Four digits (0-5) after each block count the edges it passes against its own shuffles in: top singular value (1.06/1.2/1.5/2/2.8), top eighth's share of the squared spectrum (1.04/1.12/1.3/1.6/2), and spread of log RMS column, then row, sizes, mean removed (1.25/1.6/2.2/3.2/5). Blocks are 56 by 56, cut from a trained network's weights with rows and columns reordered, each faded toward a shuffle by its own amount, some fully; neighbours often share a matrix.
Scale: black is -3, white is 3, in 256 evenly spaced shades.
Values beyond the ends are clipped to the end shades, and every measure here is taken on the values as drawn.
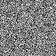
0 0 0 0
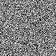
0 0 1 0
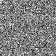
0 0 0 0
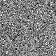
0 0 0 0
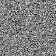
3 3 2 2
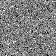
0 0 0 0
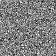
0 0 0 0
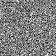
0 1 0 0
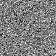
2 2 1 1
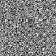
3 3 1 2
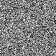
2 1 0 0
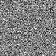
3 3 0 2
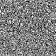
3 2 1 1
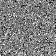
1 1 0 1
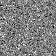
1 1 0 0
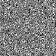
3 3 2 1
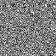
3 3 1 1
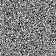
0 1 0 1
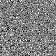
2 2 0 1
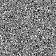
2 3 0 1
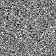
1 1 0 1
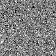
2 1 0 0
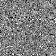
3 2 0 1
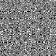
3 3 1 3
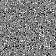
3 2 0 2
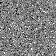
1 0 0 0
